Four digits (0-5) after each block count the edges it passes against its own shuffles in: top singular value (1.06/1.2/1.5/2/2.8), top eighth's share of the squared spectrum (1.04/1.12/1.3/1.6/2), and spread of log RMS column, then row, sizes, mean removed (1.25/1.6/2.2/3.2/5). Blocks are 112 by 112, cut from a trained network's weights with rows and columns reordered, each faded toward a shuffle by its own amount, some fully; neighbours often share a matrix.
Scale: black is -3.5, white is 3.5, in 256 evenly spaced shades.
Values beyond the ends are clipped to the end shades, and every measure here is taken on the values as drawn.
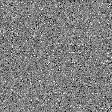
1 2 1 0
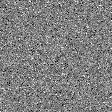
0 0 0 0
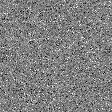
0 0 0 0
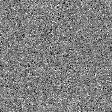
2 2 1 0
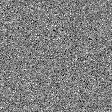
1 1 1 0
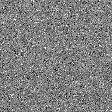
1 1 1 0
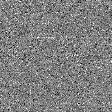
1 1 1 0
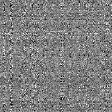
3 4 4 1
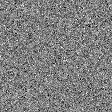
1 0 0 0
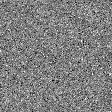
0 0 0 0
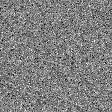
0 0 0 0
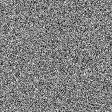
0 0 0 0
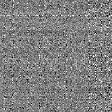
3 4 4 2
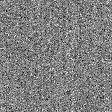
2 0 0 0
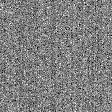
2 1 0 0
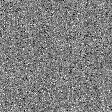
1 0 0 0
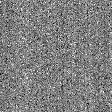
2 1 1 0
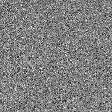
2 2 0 1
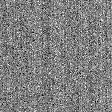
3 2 0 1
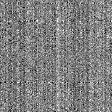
4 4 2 3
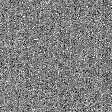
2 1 0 0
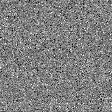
1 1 1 0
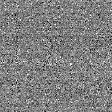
2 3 3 1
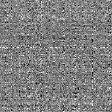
3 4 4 2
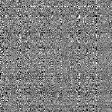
3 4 4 2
